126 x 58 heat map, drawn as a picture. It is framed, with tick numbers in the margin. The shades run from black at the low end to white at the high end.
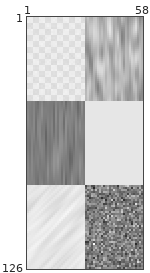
It is made of 3 by 2 panels. Panel 1,1: very high, checkered, faint in contrast. Panel 1,2: high, streaked downward. Panel 2,1: middling, streaked downward, faint in contrast. Panel 2,2: very high, flat. Panel 3,1: very high, slanting up to the right, faint in contrast. Panel 3,2: middling, fine-grained, strong in contrast.
